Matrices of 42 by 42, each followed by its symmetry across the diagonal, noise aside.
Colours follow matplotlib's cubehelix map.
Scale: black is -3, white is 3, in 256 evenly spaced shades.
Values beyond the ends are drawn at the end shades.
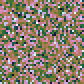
antisymmetric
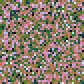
symmetric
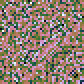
symmetric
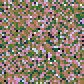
antisymmetric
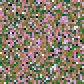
neither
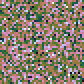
neither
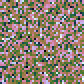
neither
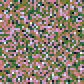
antisymmetric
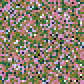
symmetric
